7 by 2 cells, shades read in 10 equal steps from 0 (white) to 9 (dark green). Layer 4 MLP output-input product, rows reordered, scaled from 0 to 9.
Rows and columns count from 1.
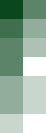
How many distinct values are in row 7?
2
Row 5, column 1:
4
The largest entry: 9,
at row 1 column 1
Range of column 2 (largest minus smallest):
6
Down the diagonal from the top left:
9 4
